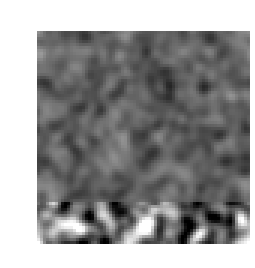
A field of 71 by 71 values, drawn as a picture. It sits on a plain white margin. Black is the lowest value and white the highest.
The texture is blotchy. The values are skewed, with a long tail toward high values. The top part is calmer, up to a seam about 80% of the way down.
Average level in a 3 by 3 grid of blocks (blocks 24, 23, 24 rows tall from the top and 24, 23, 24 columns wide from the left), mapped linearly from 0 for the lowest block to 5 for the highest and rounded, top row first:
202
120
551
